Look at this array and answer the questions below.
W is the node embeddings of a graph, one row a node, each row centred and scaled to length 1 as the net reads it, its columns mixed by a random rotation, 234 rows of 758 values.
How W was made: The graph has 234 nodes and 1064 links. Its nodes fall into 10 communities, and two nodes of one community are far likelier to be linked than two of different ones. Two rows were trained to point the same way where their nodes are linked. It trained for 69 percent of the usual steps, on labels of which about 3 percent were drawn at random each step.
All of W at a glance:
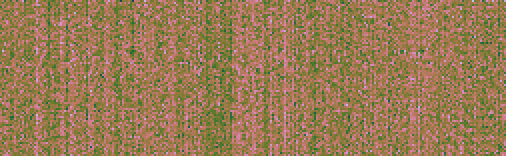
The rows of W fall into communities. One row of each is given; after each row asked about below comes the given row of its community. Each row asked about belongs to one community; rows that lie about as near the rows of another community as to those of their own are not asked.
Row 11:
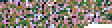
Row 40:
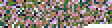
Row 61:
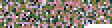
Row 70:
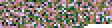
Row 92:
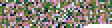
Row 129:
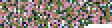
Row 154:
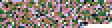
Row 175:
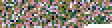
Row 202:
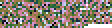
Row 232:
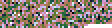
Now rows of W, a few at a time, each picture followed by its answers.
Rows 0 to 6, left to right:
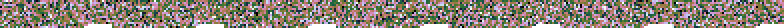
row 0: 92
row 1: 61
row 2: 61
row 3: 175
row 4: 40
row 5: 70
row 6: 70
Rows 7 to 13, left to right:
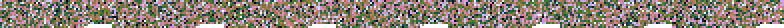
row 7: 40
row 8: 154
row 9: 61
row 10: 129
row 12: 92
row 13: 40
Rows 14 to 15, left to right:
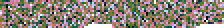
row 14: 11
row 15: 129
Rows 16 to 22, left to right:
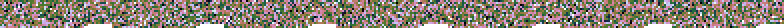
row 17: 232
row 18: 129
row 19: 154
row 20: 202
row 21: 11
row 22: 61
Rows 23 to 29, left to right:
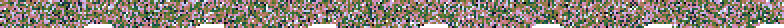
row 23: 40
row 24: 129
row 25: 129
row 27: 154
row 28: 154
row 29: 175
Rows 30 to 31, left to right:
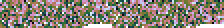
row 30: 70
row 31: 129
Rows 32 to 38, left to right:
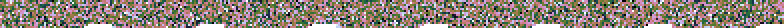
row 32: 202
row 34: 70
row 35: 175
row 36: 232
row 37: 202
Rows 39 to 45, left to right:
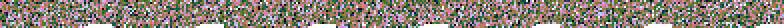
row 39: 232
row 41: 61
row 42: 61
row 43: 11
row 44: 11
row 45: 70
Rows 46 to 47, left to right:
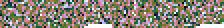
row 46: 232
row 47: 70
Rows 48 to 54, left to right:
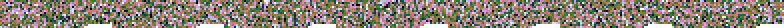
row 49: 202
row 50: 61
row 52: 129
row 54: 129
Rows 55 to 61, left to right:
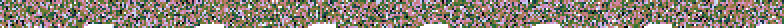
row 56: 70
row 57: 11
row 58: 92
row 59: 129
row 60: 92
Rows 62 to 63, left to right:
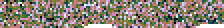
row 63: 175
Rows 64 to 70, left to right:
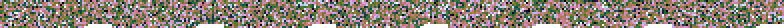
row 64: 232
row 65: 154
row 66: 92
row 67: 11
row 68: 232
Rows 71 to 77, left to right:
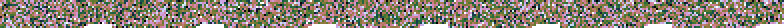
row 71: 154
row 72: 40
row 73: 61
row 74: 175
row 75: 70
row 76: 92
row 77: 70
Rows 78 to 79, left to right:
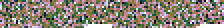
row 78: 175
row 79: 202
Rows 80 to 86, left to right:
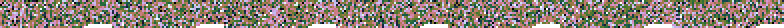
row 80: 70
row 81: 232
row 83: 202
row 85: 129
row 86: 175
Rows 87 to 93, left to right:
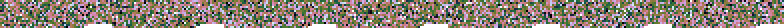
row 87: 92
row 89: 61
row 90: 11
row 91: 232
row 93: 129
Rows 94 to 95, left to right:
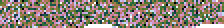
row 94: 175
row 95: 232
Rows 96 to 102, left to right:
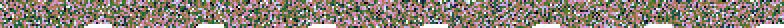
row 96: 40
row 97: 11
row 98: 61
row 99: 61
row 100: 154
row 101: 232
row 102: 232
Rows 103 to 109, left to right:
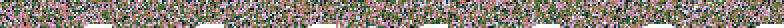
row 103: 61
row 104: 11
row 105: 11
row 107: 232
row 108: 40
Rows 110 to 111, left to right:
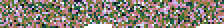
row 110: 11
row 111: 70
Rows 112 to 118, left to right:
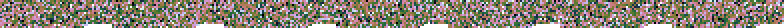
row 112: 175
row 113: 154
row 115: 40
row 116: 129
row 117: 202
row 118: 175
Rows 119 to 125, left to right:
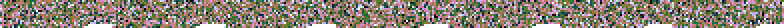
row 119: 40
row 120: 40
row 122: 70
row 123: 11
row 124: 232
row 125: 175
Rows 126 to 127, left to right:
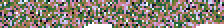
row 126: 232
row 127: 92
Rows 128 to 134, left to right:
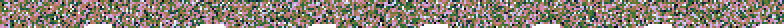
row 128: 175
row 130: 175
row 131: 202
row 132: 154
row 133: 129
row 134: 61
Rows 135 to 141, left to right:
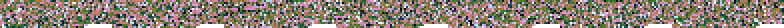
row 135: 175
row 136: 92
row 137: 61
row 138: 40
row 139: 175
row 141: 61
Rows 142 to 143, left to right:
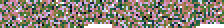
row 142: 11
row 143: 154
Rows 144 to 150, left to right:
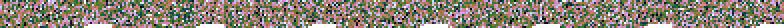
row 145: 70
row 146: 232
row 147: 92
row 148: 175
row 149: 154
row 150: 232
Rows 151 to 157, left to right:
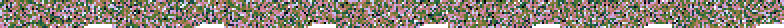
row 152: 40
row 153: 232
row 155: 202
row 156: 202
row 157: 129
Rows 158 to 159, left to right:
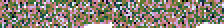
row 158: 154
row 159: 11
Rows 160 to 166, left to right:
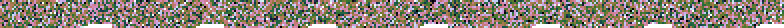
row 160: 129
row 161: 70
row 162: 175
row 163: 232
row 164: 175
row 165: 11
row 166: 40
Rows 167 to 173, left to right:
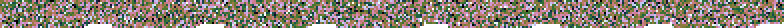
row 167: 202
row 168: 175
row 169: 70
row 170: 61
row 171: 232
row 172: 129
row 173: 232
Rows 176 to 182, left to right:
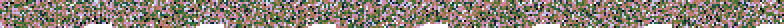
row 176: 175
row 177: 61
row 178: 175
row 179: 154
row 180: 92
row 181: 129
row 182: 202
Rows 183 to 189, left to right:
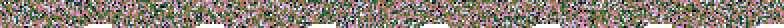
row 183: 70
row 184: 70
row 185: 154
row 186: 202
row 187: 175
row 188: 61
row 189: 129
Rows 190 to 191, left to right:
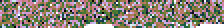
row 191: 232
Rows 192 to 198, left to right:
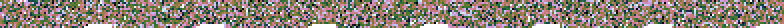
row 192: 202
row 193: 175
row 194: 70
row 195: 40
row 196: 92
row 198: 70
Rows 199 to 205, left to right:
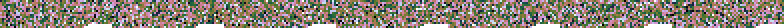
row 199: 11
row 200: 154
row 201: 92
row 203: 70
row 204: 11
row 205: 61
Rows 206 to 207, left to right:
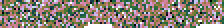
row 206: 61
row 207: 40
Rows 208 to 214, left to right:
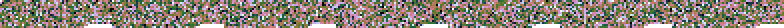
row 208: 61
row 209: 40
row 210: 11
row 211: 154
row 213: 11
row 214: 70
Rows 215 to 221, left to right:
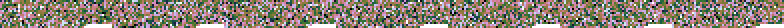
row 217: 175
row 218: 175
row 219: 61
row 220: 129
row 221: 70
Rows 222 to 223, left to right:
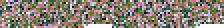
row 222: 175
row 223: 129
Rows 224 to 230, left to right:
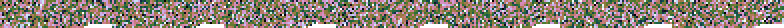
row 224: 61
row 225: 202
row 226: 232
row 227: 11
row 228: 129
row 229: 129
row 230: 129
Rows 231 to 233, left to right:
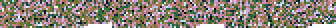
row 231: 129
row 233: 70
